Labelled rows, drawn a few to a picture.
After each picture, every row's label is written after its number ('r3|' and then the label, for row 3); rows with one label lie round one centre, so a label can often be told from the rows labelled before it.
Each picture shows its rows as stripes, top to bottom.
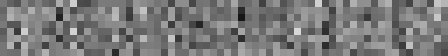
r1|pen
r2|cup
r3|cup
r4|pen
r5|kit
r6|cup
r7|kit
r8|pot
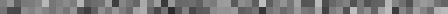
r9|pot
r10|pen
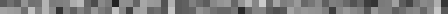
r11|pot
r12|cup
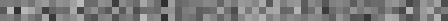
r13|pot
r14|kit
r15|pot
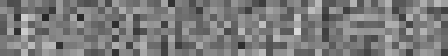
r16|pen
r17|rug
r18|kit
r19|pot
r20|kit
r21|pot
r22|cup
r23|pot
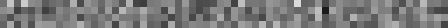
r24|kit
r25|rug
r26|pen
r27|pot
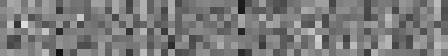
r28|cup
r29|cup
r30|pot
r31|kit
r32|cup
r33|pen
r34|pen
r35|cup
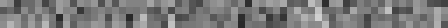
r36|rug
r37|pen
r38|cup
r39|cup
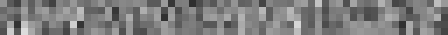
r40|pen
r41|pot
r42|pot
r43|kit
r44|kit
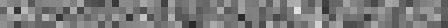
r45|pot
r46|kit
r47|cup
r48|rug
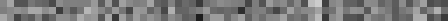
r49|rug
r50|cup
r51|rug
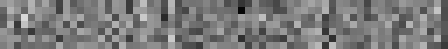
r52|cup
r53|cup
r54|pot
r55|kit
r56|rug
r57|cup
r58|rug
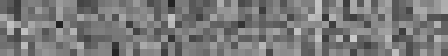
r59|pen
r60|pen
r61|rug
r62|cup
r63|kit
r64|pen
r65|pot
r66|pot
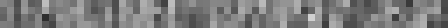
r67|pot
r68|pot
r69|rug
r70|rug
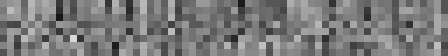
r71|cup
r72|cup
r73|cup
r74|pen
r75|cup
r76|kit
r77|pot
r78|pot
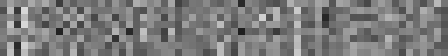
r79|cup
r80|kit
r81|pot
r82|kit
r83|cup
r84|pot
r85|kit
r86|kit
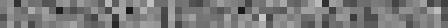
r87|rug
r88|cup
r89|pot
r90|pot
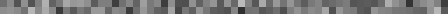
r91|pot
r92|cup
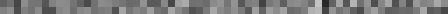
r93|pen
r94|rug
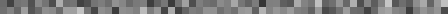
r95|pen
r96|pot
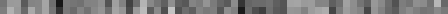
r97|cup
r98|cup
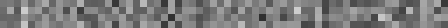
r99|pot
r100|kit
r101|pen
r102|pot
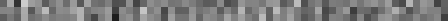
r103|kit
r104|pot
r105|pot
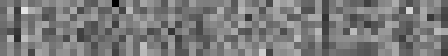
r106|pot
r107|kit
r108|rug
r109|pot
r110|pen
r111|kit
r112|pot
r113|pot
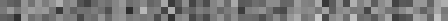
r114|pen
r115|cup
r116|pen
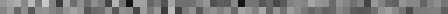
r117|cup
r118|pot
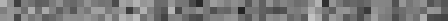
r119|rug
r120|cup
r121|rug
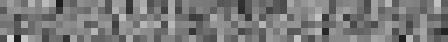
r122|cup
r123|cup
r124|rug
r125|pot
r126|rug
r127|kit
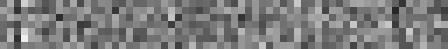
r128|kit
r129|rug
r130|cup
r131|pen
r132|kit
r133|kit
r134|pot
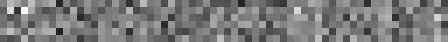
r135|cup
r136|kit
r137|pen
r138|pot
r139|cup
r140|pen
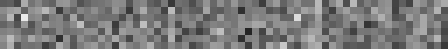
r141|pen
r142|cup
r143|kit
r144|pot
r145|rug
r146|cup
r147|rug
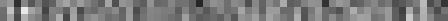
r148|rug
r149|kit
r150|kit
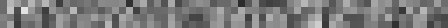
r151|cup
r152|kit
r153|rug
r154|rug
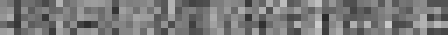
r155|rug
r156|pot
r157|rug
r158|pen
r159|rug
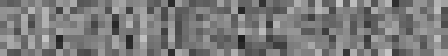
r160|pen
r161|cup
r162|pot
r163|pot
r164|pot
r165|cup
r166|cup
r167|pen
